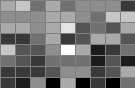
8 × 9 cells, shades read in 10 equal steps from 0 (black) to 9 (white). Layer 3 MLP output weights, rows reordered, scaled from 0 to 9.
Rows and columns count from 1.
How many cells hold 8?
1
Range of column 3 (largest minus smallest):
3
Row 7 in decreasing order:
6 5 5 3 3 2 2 2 2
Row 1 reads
6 7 4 6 4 5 5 5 2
